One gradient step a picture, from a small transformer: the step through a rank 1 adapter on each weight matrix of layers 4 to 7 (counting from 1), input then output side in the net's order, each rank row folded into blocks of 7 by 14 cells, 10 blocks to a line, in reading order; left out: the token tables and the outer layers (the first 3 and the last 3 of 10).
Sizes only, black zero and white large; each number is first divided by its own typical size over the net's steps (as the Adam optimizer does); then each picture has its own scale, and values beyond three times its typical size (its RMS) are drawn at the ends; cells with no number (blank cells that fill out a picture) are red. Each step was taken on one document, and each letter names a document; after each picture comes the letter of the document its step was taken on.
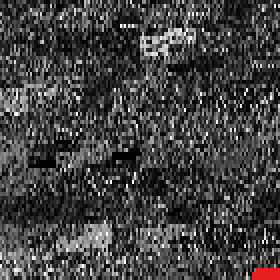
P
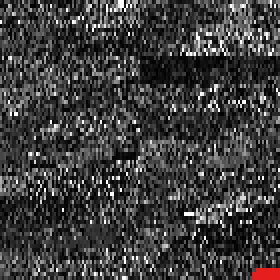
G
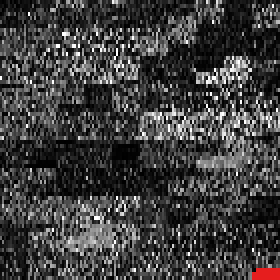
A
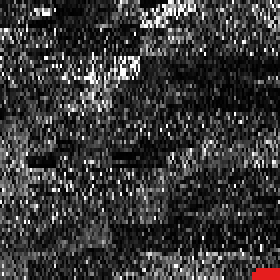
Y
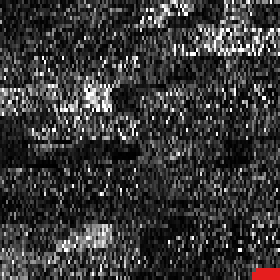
G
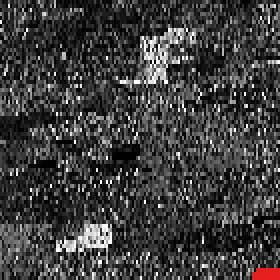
P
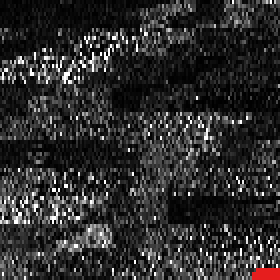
Y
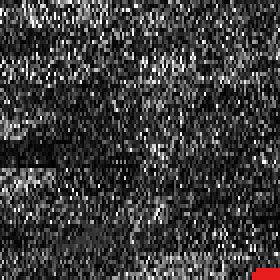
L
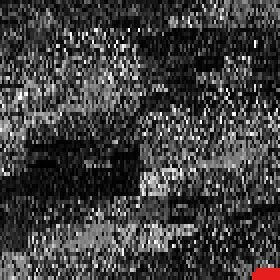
A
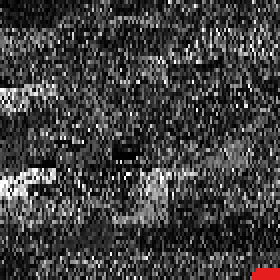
P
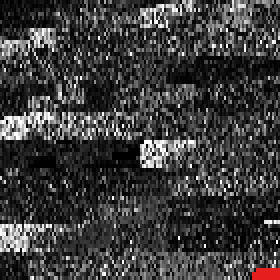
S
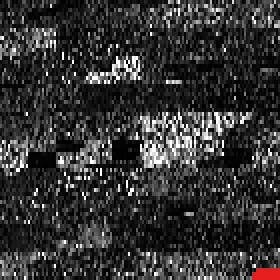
Y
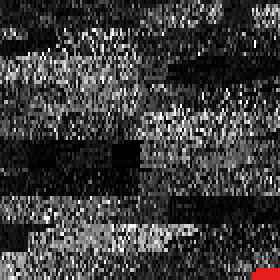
A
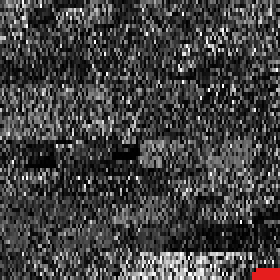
S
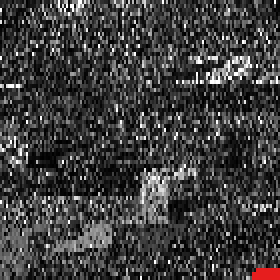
L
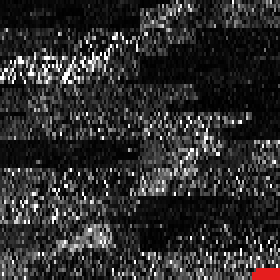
Y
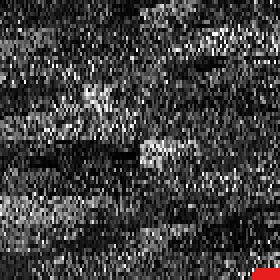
G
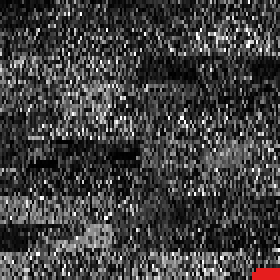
P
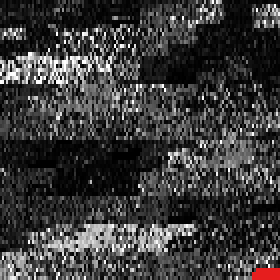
A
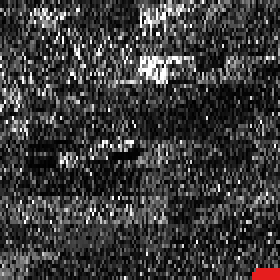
L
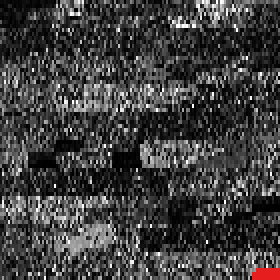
A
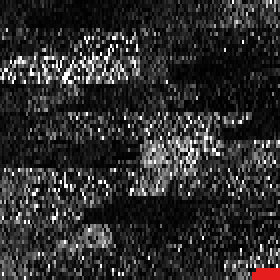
Y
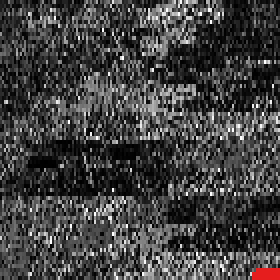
A
